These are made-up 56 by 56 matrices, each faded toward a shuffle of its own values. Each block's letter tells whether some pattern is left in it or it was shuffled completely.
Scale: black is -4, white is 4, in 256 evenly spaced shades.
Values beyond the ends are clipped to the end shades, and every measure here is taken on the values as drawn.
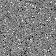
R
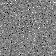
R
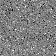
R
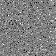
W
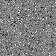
R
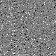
W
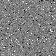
R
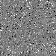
W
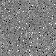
W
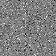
W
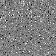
W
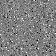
W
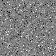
R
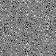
W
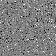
W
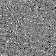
R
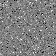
R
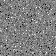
R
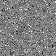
R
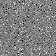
W
